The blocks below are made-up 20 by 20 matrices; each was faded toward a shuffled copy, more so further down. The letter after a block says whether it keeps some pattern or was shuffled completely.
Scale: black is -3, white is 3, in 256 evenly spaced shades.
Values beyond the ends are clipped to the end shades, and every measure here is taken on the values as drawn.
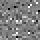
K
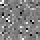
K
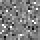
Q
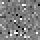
Q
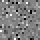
Q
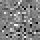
K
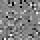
K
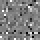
K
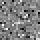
Q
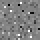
Q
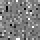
Q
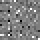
K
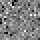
Q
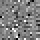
K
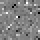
Q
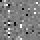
K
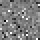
Q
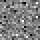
Q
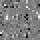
K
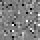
Q
